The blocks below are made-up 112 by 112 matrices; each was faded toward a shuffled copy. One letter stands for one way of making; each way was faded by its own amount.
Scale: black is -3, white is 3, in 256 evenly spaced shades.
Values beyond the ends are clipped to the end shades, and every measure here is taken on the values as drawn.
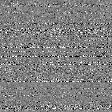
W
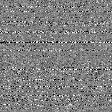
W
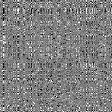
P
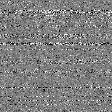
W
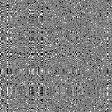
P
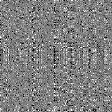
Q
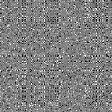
P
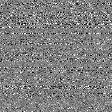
W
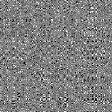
Q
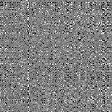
Q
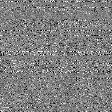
W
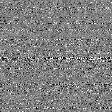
W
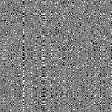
P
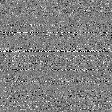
W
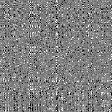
Q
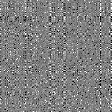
P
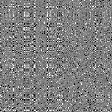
P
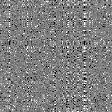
Q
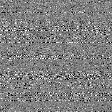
W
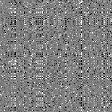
P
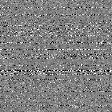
W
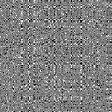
P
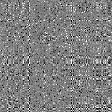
P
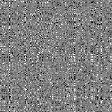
Q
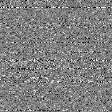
W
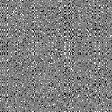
P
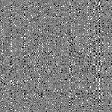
Q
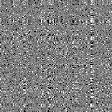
Q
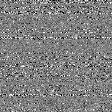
W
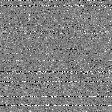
W
